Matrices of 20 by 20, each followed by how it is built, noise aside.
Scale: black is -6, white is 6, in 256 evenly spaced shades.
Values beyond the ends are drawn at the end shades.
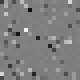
sparse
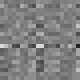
low rank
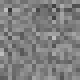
low rank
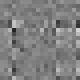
low rank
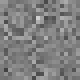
low rank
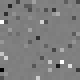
sparse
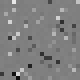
sparse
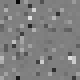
sparse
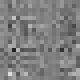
low rank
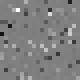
sparse
